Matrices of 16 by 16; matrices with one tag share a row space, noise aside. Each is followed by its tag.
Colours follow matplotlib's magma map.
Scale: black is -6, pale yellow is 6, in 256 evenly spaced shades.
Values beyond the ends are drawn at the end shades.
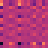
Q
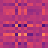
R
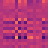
R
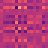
R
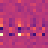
Q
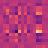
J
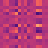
J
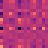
Q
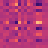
J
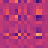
J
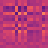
R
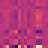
J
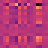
J
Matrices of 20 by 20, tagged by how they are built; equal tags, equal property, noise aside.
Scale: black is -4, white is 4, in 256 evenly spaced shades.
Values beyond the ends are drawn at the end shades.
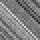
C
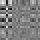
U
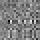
U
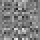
U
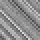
C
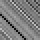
C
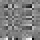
U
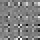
U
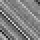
C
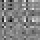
U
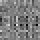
U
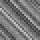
C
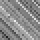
C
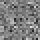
U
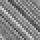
C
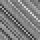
C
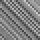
C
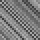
C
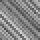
C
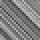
C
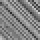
C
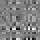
U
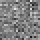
U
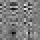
U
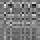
U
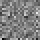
U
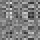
U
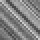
C
